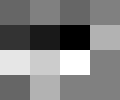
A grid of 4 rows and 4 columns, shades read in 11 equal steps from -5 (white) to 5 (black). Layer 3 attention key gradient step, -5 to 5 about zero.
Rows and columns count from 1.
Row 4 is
1 -2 0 0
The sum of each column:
1 -1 1 -2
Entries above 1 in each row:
0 3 0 0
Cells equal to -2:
2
